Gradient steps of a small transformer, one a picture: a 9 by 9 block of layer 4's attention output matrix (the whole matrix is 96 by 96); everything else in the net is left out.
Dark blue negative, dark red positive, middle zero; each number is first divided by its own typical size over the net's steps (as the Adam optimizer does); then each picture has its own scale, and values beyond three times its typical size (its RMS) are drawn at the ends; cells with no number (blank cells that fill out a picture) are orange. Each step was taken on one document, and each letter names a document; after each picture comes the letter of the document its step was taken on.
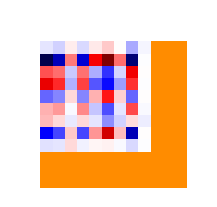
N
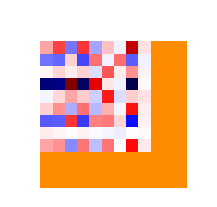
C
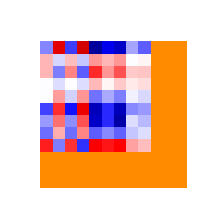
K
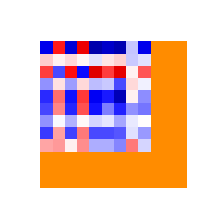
K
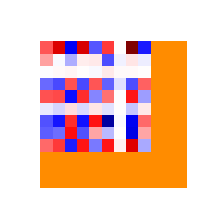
C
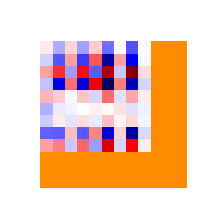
C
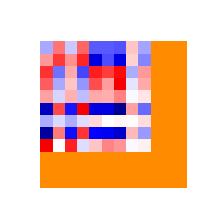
K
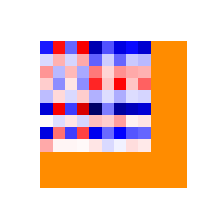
K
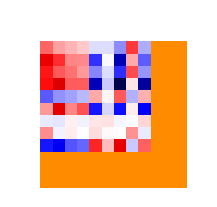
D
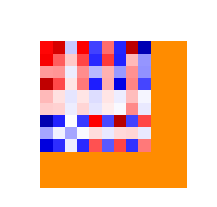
D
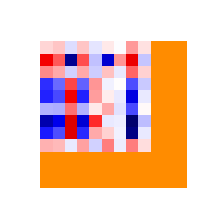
C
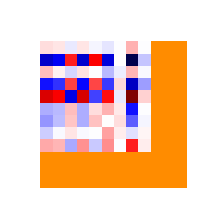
C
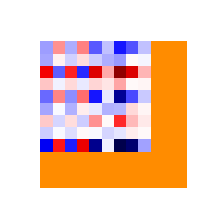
K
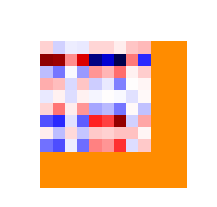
D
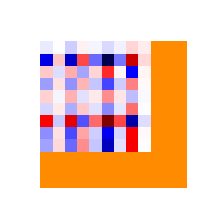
N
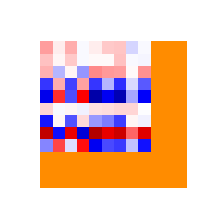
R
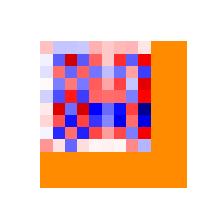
N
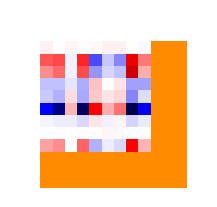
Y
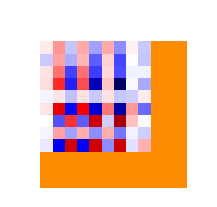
D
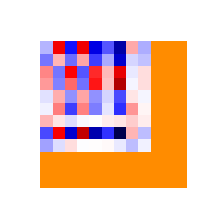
K
